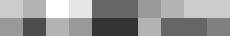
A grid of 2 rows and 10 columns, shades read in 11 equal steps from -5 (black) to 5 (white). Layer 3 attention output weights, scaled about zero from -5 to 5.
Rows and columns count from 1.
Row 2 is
1 -2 2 1 -3 -3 2 -1 -1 0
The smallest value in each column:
1 -2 2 1 -3 -3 1 -1 -1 0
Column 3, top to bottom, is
5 2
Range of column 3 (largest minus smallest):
3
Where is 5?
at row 1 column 3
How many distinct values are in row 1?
6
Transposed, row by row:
3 1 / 2 -2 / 5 2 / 4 1 / -1 -3 / -1 -3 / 1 2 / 2 -1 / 3 -1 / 3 0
